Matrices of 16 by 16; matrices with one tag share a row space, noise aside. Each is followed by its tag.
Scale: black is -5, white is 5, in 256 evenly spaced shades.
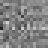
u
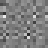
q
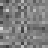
u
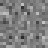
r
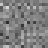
u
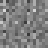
q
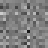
q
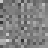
u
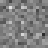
r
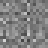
q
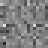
q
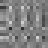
r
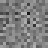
q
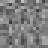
r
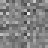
q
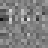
r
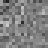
u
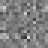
q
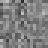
u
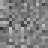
r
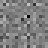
q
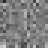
q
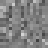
r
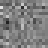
u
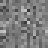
q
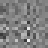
q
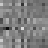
u
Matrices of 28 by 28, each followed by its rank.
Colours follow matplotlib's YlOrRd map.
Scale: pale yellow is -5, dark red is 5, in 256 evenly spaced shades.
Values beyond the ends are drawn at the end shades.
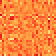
five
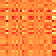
two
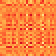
two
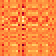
two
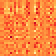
three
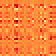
two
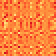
three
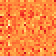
five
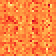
five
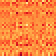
three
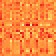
three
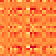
two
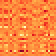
three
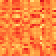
three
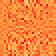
five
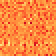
five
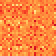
five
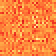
five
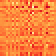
three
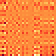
two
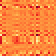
two
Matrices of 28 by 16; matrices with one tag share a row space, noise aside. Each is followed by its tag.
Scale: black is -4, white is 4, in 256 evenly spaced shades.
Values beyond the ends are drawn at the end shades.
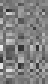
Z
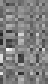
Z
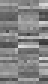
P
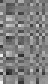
Z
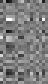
Z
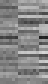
P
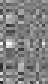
Z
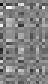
Z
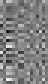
Z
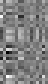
Z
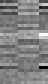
P
